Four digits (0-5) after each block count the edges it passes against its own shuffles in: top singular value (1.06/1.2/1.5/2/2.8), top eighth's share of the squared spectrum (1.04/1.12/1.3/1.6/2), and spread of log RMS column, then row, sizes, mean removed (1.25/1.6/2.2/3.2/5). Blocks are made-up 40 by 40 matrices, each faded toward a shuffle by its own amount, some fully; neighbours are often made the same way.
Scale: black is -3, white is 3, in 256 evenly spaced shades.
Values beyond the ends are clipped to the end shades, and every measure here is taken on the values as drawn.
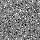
1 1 0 0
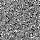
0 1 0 0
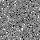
0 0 0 0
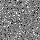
0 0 0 0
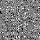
3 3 2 1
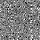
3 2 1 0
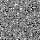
2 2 0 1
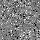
2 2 1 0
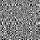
4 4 2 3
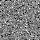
0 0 0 0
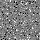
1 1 0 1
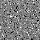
2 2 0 1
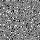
2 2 0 1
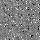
2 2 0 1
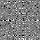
3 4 2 2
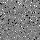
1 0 0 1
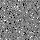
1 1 0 0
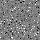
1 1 0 0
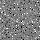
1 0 0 0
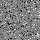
0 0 0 0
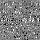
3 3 0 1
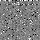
3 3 0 1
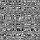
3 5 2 3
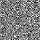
3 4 1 2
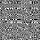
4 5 2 3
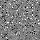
1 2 1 0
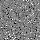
0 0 0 0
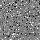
2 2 0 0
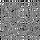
4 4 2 2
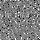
2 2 0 1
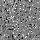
2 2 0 1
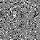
3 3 2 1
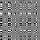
5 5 3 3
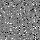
3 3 1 0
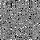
3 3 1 1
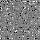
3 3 0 1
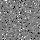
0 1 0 0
